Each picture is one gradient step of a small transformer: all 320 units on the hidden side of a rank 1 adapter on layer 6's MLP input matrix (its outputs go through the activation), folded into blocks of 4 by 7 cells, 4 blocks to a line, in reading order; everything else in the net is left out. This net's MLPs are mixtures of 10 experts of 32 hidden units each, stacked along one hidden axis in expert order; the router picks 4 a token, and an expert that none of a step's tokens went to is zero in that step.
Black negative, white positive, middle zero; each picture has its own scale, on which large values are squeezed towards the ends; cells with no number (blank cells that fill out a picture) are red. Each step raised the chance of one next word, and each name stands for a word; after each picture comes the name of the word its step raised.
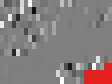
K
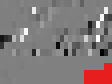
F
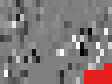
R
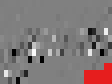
F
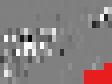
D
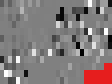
D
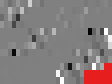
K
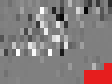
D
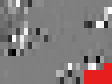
F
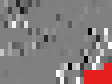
R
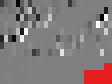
R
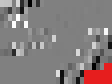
D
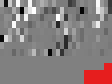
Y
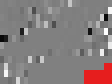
K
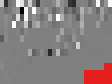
Y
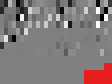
R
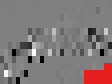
F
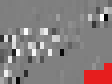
D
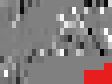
K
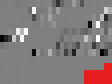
F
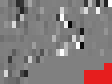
R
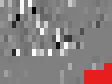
K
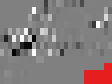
F
